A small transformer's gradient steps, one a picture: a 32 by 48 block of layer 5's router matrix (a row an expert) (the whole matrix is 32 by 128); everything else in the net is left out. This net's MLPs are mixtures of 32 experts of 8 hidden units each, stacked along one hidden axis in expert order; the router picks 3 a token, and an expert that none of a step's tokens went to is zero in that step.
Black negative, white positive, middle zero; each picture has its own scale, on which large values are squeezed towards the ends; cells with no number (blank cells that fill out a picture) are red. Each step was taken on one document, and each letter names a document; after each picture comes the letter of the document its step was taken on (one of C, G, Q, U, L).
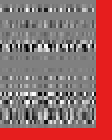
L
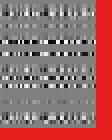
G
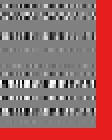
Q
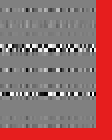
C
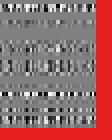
L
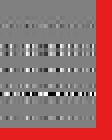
C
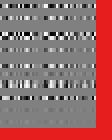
Q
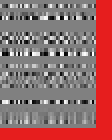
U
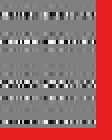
Q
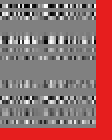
Q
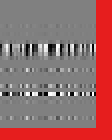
C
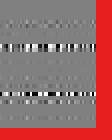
C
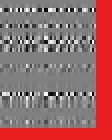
L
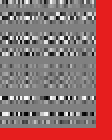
U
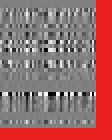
L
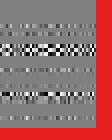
C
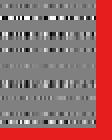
Q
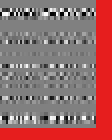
U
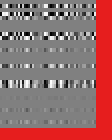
Q
